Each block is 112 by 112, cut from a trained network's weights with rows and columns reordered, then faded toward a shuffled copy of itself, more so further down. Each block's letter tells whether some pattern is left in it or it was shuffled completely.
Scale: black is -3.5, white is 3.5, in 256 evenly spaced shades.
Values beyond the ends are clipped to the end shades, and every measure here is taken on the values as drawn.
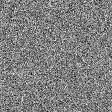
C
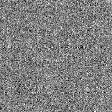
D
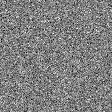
C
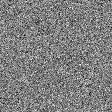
C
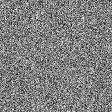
D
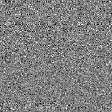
D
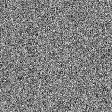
D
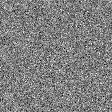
C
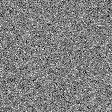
C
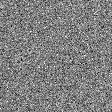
C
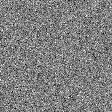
C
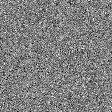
C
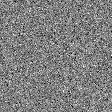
C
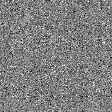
D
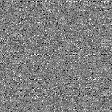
D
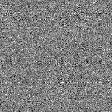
D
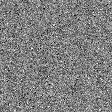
C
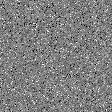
C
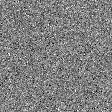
C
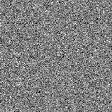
D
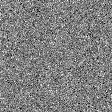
C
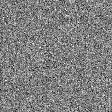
D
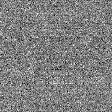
D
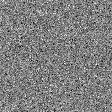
C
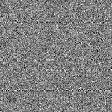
D
